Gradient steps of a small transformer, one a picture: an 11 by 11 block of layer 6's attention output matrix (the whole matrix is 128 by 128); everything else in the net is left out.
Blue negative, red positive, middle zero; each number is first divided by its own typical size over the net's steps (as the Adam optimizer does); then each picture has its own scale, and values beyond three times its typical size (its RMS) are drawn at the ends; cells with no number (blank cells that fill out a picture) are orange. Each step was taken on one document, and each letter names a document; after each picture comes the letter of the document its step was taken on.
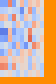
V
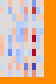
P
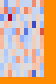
P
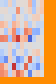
V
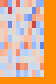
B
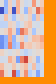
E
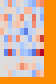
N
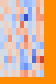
B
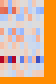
V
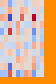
P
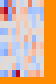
E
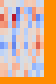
E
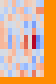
P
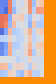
E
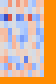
B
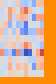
N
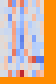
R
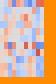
B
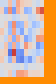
R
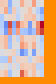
N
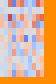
R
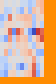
B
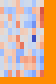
N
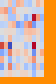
P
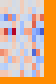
R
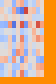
V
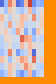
P
